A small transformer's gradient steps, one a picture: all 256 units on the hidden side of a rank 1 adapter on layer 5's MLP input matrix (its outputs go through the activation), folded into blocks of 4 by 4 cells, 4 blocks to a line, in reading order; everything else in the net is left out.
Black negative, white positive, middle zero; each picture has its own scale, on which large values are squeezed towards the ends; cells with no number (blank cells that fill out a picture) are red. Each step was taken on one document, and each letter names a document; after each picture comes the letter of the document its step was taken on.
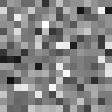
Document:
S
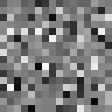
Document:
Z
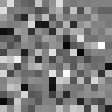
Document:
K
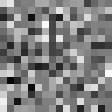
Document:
S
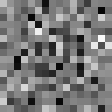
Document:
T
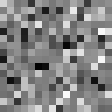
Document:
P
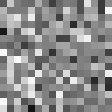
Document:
S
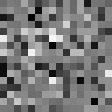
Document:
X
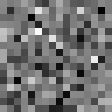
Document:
Z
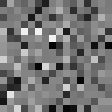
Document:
Z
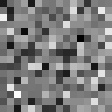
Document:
P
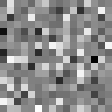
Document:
T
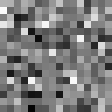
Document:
S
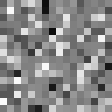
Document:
T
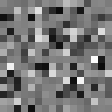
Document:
X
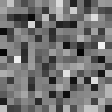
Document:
K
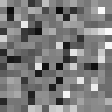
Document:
P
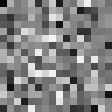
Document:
S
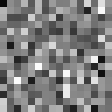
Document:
K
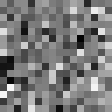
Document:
P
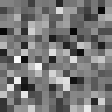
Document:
K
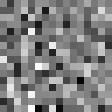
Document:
T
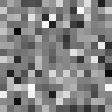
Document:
S
